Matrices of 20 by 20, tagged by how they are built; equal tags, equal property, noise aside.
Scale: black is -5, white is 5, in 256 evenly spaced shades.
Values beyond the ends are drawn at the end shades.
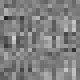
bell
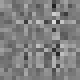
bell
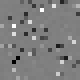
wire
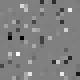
wire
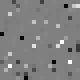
wire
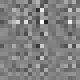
bell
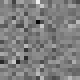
bell
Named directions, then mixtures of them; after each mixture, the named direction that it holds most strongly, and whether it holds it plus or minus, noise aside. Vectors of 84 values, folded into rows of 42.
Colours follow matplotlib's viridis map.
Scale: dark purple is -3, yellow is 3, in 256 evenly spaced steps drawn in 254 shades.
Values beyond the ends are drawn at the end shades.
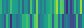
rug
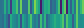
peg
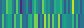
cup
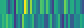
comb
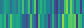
rug, minus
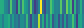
peg, minus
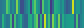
cup, plus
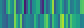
comb, minus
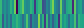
cup, minus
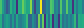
cup, minus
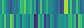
rug, minus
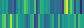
rug, minus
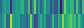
rug, minus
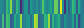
cup, plus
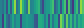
cup, minus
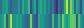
rug, minus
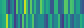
comb, plus
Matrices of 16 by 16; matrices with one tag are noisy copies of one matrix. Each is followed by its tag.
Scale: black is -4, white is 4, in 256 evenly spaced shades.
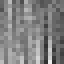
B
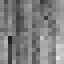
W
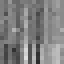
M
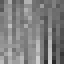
B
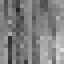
W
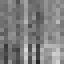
M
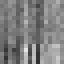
M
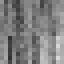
W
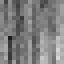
W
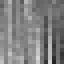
B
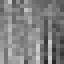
B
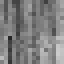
W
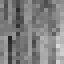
W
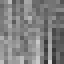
B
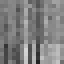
M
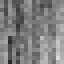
W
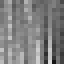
B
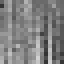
B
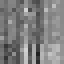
M
